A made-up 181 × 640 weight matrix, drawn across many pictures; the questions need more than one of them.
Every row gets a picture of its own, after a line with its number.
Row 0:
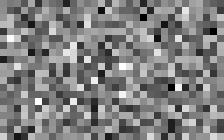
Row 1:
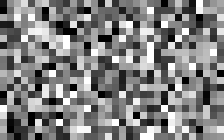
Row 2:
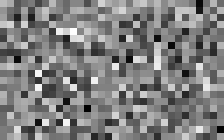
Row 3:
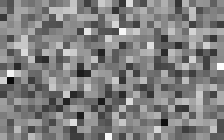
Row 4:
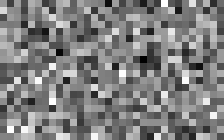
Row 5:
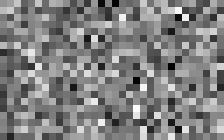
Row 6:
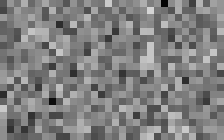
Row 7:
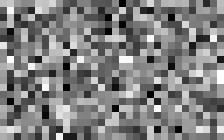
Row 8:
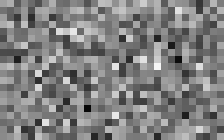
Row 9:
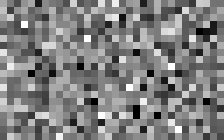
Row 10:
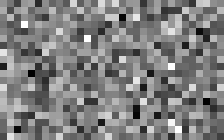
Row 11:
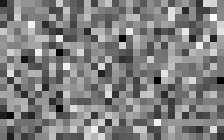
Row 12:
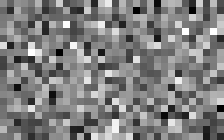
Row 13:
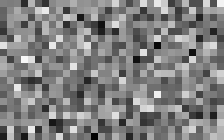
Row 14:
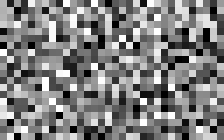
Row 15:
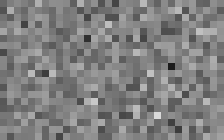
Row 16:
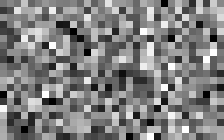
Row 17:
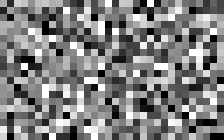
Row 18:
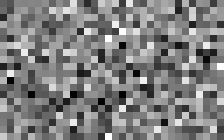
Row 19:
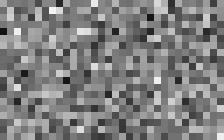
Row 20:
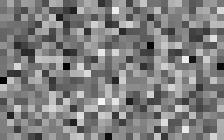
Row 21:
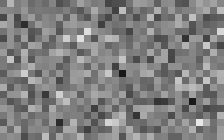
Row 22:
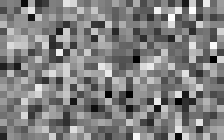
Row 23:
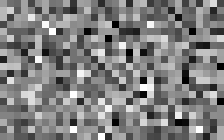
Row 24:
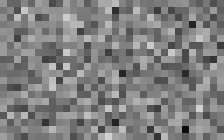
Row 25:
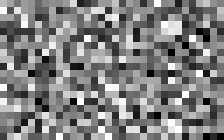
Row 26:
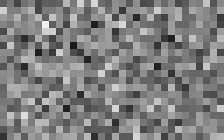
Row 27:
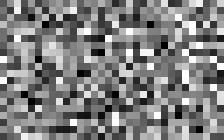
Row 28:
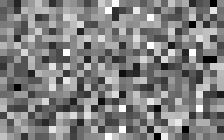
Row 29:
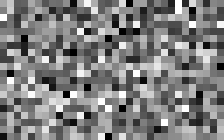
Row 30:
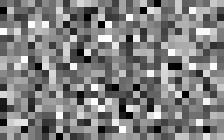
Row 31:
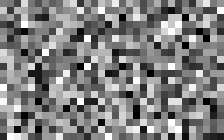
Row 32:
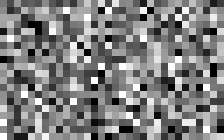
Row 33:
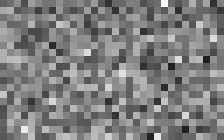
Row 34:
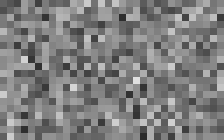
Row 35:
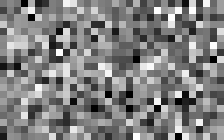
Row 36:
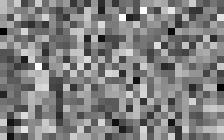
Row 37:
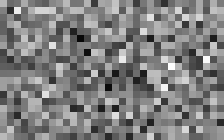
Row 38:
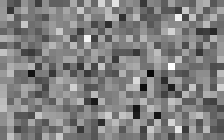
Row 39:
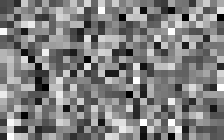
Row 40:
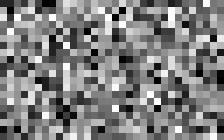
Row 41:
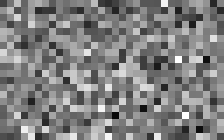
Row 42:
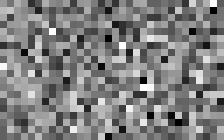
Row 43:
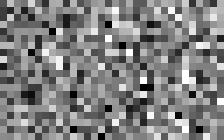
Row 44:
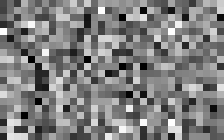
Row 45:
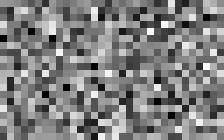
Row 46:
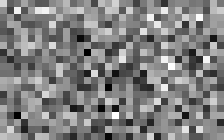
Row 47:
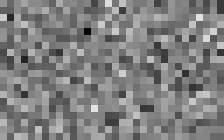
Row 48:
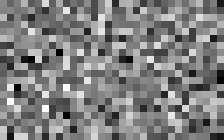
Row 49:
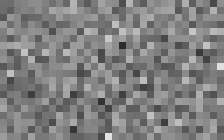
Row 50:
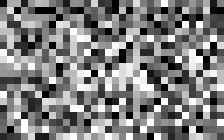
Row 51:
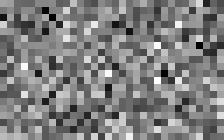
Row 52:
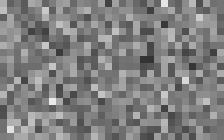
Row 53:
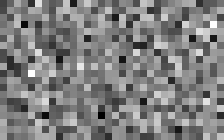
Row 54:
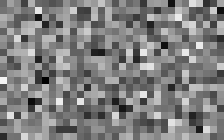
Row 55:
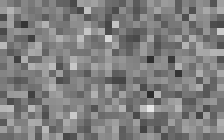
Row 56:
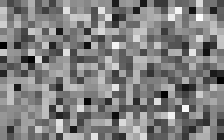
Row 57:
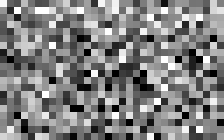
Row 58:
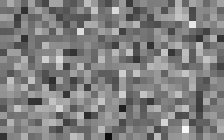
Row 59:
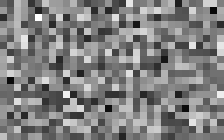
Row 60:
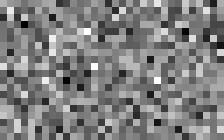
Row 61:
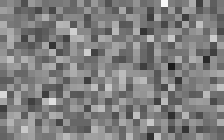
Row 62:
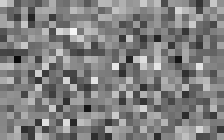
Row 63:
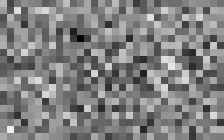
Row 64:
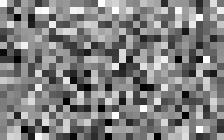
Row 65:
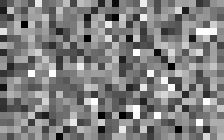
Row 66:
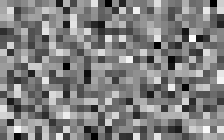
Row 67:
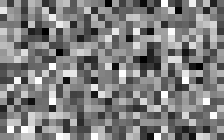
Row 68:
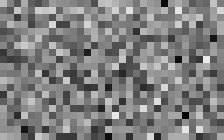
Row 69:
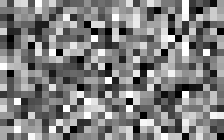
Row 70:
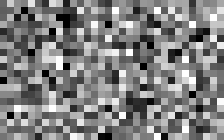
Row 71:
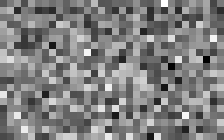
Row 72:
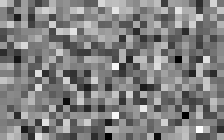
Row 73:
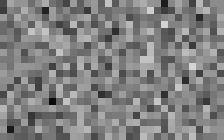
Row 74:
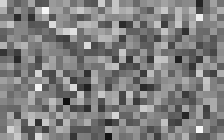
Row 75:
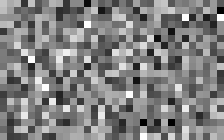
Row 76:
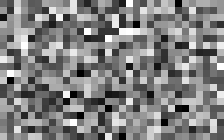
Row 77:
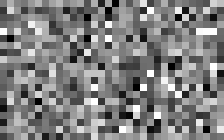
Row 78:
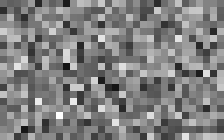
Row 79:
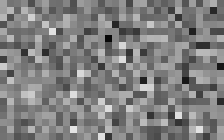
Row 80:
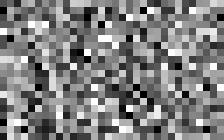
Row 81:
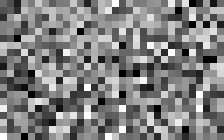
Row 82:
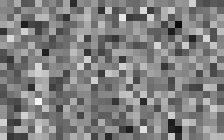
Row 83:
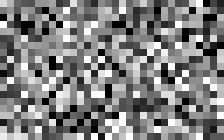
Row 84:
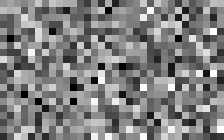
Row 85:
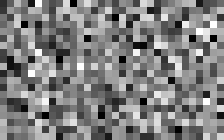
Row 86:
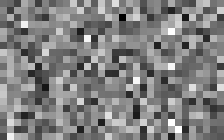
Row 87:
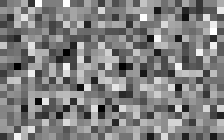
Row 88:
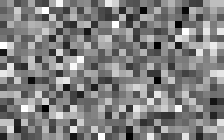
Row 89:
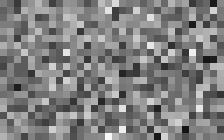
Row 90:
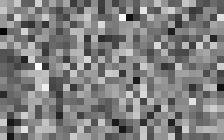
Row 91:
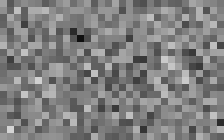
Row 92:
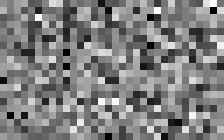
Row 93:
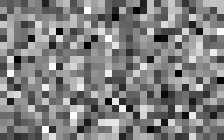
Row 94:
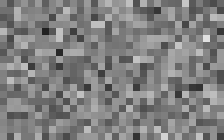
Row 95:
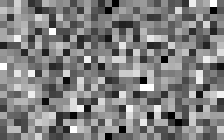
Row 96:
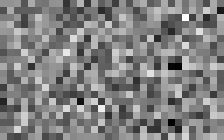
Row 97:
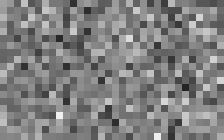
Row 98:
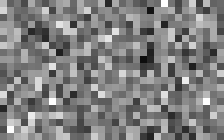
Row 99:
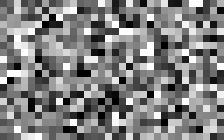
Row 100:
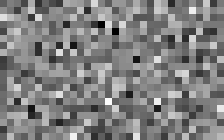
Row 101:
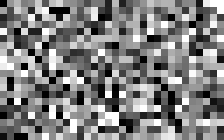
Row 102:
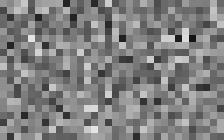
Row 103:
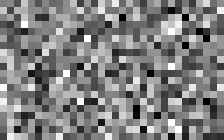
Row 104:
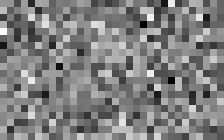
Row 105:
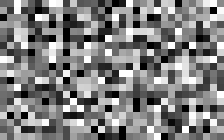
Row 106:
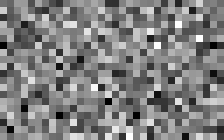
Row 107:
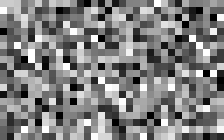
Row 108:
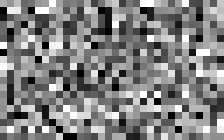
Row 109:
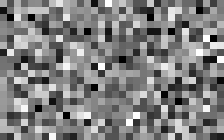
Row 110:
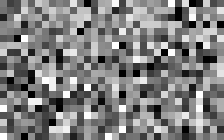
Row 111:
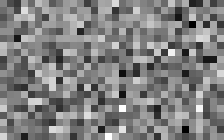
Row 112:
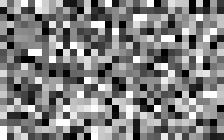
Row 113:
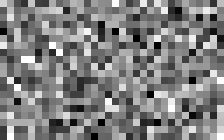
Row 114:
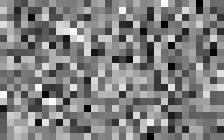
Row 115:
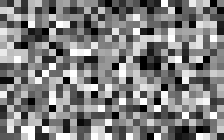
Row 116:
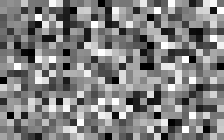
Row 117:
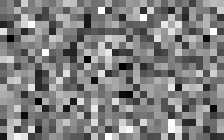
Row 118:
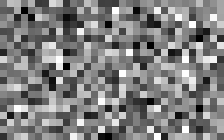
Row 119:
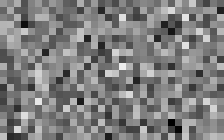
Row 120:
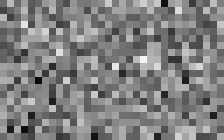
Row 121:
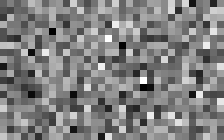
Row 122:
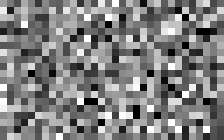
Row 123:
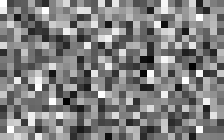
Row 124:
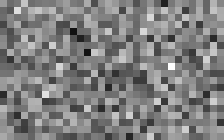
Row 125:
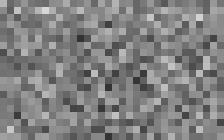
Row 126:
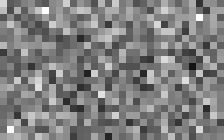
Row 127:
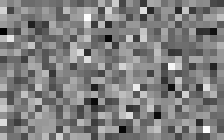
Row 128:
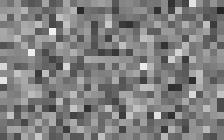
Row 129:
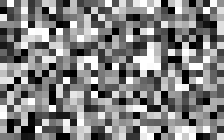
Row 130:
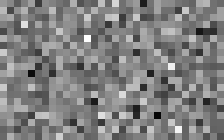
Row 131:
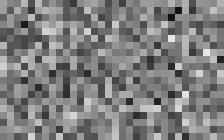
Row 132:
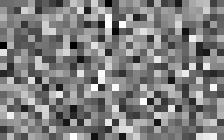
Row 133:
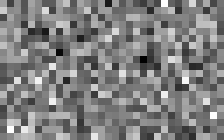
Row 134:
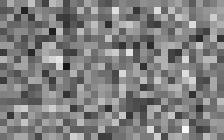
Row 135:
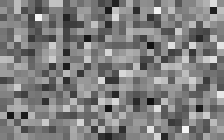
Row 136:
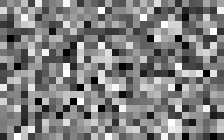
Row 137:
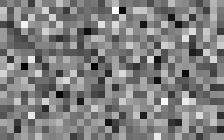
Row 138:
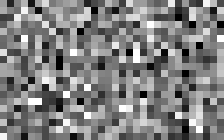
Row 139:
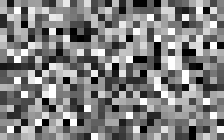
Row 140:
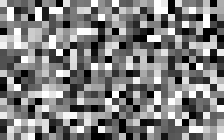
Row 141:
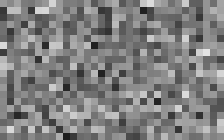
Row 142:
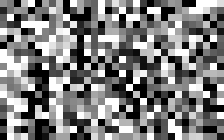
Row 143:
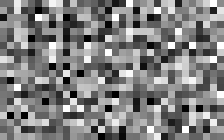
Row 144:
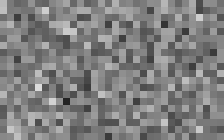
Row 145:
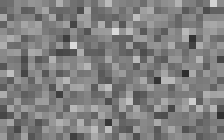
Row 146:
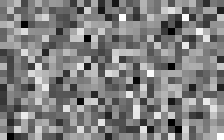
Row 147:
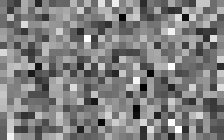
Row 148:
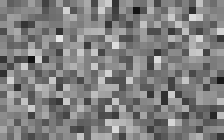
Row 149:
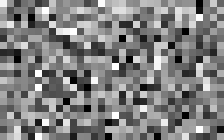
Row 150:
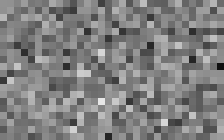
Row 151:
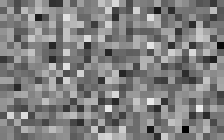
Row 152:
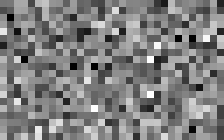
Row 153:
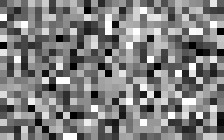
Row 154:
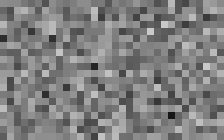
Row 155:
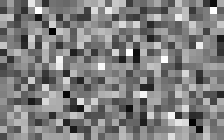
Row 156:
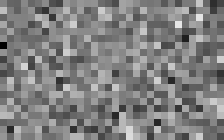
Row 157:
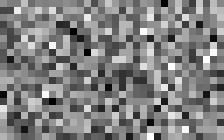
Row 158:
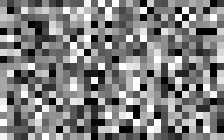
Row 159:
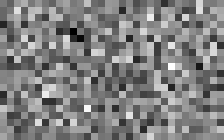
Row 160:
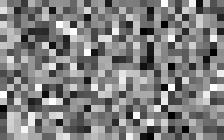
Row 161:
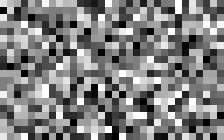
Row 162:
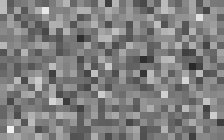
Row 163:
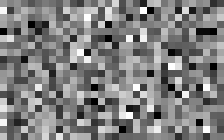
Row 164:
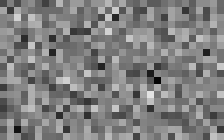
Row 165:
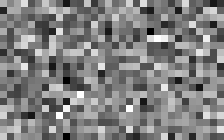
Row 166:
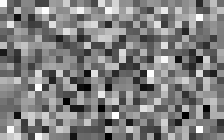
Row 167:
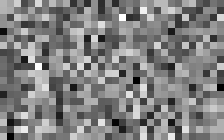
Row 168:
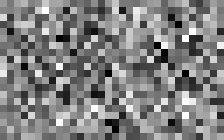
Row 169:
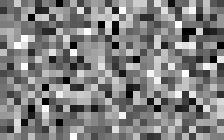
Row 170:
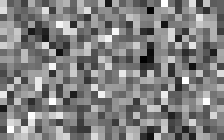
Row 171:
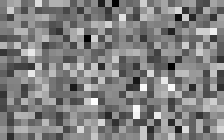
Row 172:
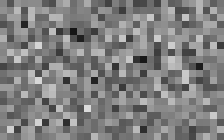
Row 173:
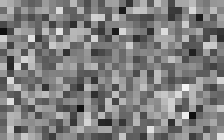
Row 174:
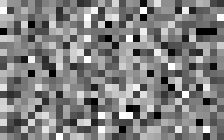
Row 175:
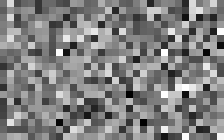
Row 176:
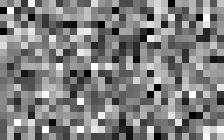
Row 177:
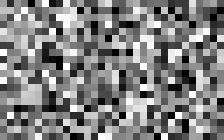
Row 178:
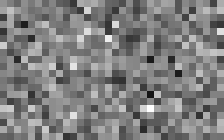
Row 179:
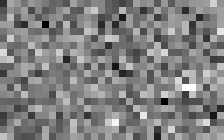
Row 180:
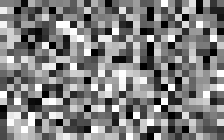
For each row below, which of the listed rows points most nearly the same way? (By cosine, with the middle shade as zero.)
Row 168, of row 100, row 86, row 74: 74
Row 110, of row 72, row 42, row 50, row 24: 24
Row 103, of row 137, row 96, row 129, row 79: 79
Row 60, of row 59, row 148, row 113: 113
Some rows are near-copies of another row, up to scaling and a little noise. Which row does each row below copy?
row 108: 141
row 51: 83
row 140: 19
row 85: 53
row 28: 89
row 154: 45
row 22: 35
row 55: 178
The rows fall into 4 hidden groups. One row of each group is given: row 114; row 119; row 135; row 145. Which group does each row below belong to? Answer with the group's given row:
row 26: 145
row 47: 145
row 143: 135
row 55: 145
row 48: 145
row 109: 145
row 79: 135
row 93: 145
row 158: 119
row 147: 119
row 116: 135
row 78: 119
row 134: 135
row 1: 114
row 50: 114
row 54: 135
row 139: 114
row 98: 114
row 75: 119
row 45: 145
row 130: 119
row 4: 114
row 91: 114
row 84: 119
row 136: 119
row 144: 114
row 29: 135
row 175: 145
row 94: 145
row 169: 145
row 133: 114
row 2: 114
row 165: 145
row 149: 114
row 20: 135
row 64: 114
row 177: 135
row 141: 145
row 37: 114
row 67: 114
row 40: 145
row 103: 119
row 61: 114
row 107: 119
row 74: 114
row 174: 119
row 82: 119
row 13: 145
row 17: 145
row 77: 119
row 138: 135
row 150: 135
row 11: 145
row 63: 114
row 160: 114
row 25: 119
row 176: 145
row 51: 145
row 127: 119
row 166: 114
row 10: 119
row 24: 135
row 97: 145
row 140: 145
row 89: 135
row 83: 145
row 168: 145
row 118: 135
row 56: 145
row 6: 114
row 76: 135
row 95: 135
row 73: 114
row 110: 135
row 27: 135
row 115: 114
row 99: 135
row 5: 119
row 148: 145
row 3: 135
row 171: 119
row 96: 119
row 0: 119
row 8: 114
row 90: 119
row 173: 145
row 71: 114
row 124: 114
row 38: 119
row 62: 114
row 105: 135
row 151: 135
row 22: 145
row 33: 114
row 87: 119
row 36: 119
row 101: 145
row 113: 145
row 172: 114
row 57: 114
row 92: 135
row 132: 145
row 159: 114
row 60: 145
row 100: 145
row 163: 119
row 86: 119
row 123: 114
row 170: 114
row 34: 119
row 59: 135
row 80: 119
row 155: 135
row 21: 145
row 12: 145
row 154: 145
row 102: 145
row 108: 145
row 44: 119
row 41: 114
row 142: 119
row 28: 135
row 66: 145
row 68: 114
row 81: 135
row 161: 145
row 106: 145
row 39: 119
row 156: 145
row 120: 114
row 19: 145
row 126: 114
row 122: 119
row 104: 145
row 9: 119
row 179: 145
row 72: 114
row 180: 114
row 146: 119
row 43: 135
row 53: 119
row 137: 145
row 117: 119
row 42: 135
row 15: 119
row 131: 145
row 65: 119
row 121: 135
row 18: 135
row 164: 145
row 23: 135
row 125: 114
